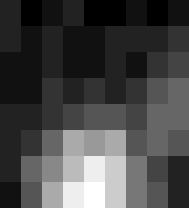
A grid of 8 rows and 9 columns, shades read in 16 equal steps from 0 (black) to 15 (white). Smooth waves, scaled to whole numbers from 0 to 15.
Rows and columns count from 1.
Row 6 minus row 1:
0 3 5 8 9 10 4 6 4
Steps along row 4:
same up down up down up up up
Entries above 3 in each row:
0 0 1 2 6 7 7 7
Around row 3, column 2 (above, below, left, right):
1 1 1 2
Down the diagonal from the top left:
2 1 2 2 5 10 7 5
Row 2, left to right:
2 1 2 1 1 2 2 2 3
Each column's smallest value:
1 0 1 1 0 0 1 0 1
